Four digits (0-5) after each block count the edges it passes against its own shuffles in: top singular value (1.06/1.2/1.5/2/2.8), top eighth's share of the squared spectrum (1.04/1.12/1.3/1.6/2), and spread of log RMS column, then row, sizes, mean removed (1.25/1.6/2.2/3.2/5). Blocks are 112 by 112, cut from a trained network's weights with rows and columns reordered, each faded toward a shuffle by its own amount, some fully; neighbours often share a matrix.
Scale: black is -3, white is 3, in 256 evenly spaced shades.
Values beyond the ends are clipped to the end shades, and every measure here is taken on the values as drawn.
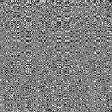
5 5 3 4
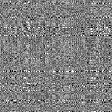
4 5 2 4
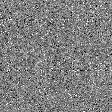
2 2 0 1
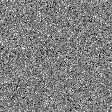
1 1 0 0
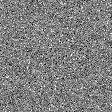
0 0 0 0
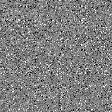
3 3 1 2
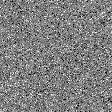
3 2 0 1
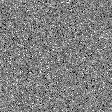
0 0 0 0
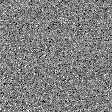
1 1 0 0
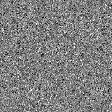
3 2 1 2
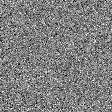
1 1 0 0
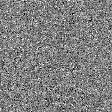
2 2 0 1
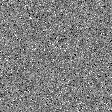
0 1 0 0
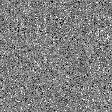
2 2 0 1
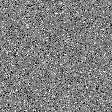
1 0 0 0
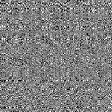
4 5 2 4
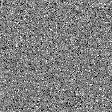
2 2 1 1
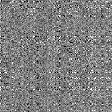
4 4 3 3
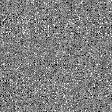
3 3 1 2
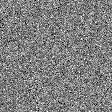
0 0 0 0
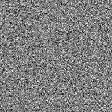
3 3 1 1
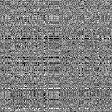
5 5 3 3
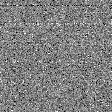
3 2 0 1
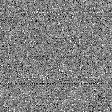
3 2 0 1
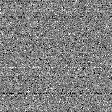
3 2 1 1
